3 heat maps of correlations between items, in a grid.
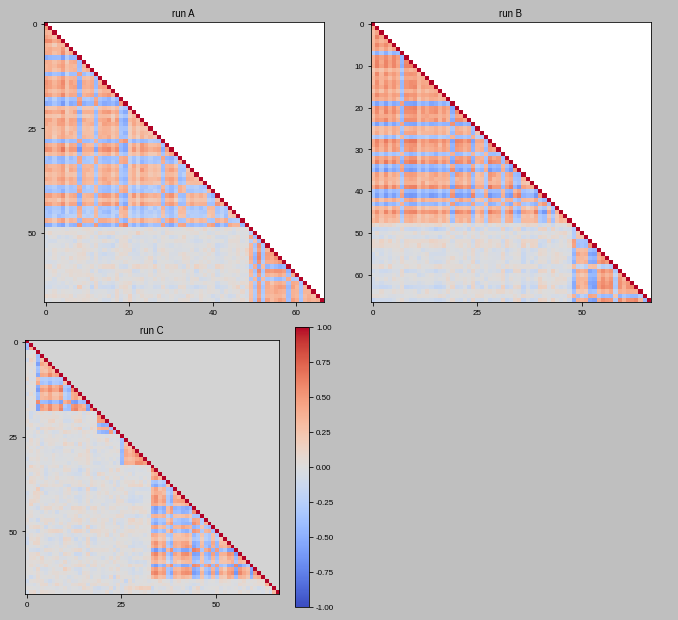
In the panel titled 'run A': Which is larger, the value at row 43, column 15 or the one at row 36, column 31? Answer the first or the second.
the first
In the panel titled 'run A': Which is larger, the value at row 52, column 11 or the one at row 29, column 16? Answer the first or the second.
the second
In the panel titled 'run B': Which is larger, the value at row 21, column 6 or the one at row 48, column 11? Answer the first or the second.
the first
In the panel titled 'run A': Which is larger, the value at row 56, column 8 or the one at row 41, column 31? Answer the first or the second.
the second
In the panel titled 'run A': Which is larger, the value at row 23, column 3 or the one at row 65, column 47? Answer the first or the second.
the first
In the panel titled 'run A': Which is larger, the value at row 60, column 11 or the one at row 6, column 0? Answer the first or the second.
the second
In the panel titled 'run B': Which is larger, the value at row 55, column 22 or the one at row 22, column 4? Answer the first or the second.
the second
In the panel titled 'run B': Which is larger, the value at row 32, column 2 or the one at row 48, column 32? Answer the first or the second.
the first
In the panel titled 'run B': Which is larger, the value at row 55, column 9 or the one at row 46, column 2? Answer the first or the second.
the second
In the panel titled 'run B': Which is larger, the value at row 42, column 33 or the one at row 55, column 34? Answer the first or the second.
the first
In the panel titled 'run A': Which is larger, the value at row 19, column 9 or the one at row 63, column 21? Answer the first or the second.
the second
